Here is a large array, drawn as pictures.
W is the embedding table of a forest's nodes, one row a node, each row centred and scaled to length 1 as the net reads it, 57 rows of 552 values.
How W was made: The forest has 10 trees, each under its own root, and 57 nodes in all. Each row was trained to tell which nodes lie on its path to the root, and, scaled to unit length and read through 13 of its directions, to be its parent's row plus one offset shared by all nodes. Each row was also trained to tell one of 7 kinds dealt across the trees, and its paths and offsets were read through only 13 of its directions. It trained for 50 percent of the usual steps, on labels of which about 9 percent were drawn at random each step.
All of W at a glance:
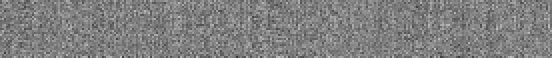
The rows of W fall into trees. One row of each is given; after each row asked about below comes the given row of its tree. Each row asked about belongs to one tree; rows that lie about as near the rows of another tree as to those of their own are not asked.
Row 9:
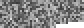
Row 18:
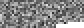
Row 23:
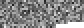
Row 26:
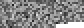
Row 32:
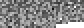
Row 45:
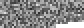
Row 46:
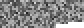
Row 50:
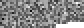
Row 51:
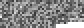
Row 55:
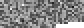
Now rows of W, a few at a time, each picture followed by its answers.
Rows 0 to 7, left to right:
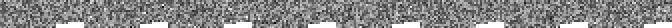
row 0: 50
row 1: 23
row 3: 23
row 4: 46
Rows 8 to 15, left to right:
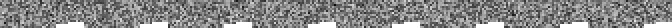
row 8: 32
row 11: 51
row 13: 55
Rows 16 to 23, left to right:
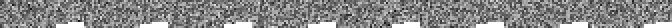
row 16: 23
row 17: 26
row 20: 18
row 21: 26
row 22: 55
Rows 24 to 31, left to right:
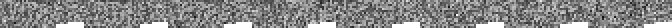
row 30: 9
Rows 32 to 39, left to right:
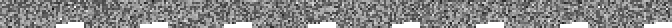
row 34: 55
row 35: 55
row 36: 50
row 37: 23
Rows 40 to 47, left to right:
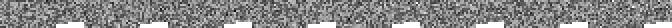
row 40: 18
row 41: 50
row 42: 18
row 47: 18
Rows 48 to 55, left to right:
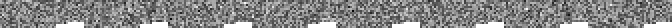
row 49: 9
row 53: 46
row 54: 23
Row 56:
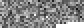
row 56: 18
